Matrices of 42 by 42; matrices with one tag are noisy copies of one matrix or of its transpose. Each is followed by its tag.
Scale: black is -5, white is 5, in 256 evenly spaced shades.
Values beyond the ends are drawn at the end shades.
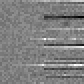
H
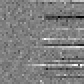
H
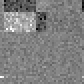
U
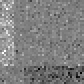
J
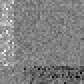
J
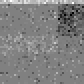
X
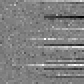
H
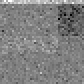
X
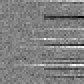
H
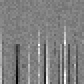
H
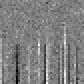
H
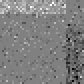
J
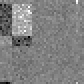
U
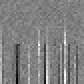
H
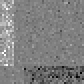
J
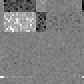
U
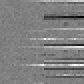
H
